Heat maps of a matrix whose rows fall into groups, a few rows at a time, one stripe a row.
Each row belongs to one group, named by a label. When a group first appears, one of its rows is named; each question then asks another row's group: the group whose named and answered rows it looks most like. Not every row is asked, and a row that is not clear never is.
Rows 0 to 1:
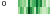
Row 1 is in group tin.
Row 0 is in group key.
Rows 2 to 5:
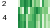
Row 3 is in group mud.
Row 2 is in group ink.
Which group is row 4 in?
key
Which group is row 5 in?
key
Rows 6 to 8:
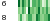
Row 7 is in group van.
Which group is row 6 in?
key
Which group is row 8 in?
tin
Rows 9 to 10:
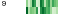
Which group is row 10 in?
key
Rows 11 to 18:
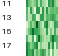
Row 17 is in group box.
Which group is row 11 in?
box
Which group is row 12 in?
van
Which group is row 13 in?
mud
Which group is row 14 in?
tin
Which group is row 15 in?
ink
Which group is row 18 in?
key
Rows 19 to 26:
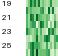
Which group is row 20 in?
box
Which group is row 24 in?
tin
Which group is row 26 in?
key
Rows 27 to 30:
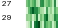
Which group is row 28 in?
ink
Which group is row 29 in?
tin
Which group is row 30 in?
tin
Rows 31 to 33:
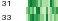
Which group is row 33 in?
ink
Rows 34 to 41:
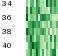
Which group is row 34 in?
van
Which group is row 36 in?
key
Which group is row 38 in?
key
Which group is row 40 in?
ink
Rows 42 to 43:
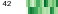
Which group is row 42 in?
tin
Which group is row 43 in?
ink
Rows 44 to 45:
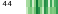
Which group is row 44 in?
tin
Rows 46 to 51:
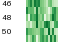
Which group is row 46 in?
ink
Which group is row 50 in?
box
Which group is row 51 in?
mud
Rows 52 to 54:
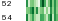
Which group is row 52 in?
mud
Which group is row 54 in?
mud
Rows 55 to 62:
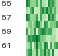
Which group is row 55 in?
box
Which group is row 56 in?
mud
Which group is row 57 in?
box
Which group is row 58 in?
tin
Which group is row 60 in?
ink
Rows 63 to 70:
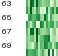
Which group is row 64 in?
van
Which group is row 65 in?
ink
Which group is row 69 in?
tin
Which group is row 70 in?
box
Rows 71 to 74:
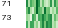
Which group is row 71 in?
van
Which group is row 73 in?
mud
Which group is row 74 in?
mud
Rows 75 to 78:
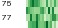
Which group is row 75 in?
ink
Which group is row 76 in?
box
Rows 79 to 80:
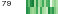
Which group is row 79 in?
key
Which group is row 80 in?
box
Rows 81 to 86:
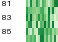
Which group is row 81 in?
van
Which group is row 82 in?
box
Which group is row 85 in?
mud
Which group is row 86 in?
mud
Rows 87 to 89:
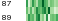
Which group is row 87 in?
mud
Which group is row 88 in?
key
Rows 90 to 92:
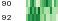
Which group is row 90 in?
mud
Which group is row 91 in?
ink
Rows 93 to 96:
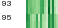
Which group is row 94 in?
box
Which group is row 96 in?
box
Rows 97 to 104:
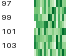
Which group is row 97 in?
box
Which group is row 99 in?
mud
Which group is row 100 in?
ink
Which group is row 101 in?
van
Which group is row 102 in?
box
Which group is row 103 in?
box
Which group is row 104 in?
van
